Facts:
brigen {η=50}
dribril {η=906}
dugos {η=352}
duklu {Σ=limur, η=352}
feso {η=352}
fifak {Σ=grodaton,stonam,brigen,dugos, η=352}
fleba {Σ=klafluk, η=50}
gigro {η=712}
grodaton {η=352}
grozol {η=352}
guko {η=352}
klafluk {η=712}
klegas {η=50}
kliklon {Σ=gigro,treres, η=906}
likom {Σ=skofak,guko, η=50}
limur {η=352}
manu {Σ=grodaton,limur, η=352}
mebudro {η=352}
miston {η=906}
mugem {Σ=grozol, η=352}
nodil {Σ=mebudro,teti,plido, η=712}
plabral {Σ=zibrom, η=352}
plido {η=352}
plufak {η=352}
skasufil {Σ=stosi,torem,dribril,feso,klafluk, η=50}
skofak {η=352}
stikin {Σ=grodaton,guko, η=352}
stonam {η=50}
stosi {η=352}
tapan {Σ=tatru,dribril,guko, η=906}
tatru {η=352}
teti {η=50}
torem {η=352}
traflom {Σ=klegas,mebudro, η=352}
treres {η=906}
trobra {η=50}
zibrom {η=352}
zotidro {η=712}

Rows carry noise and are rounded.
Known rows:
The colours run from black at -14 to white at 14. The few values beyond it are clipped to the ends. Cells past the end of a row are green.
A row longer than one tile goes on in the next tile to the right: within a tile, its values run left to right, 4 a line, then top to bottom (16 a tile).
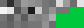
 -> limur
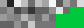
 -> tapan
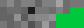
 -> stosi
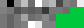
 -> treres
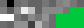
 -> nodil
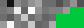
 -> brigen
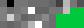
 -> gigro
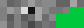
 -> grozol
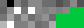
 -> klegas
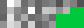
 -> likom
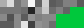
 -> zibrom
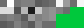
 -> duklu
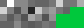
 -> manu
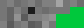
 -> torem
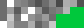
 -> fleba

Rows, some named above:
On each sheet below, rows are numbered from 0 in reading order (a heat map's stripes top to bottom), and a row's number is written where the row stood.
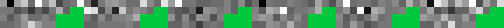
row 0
miston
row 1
limur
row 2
fifak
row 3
zotidro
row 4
mugem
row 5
tapan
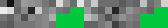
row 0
limur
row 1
traflom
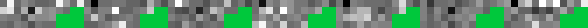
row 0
duklu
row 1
gigro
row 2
stikin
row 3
trobra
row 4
klafluk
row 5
plido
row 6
dribril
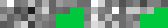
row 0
plabral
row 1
likom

